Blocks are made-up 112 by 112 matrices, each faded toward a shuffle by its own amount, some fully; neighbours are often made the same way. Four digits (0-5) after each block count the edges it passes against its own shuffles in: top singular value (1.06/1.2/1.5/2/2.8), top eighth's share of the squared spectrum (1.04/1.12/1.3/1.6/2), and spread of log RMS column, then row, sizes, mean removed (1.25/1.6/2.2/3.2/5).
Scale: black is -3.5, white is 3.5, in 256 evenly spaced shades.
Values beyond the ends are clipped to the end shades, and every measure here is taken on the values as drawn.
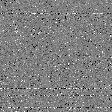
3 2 0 2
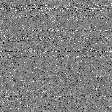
2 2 0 3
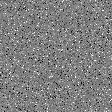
0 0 0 0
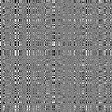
5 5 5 4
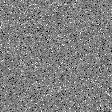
2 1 0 0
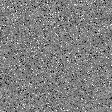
2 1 0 0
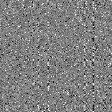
4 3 2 1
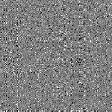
5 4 3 2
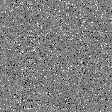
3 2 1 0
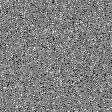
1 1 0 0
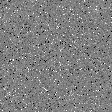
2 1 0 0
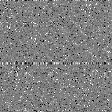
4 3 1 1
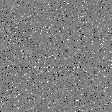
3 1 0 1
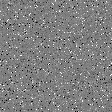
1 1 0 0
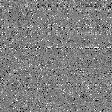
4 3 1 2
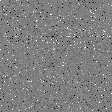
2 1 0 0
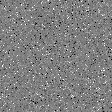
0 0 0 0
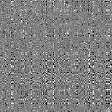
5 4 3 3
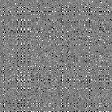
5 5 3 3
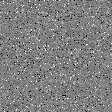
1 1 0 1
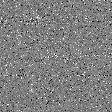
1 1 0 1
